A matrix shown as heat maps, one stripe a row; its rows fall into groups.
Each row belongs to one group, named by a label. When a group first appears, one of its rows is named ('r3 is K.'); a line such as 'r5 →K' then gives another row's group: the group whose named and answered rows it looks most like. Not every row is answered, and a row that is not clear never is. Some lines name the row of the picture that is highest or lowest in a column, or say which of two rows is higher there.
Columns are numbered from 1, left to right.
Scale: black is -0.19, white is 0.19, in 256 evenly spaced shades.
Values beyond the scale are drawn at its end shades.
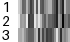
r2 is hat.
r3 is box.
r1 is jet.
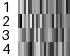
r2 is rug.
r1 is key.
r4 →hat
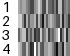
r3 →box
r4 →jet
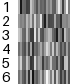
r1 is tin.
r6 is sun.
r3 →jet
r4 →sun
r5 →jet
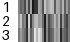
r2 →box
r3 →box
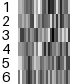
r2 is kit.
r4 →box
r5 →key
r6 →key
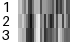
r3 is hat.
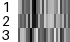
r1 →sun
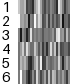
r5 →hat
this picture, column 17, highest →4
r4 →kit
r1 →hat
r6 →key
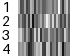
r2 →sun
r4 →hat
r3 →jet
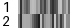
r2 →rug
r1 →tin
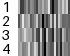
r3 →rug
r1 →tin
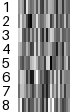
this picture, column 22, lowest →6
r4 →jet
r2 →key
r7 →kit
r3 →jet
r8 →jet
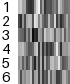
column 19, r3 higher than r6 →No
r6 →rug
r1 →hat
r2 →rug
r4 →box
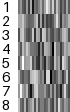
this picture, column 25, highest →6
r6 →tin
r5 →rug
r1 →sun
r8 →tin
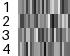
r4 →box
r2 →tin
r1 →sun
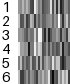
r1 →kit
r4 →hat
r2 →tin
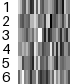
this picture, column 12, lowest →6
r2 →tin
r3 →box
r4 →kit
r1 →jet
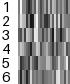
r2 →kit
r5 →tin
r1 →key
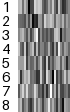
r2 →sun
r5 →box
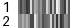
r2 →kit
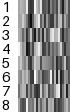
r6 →kit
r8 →jet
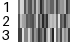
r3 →rug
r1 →key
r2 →kit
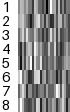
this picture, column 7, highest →5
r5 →rug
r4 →rug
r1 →kit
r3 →kit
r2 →hat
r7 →box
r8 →key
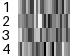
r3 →key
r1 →jet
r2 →box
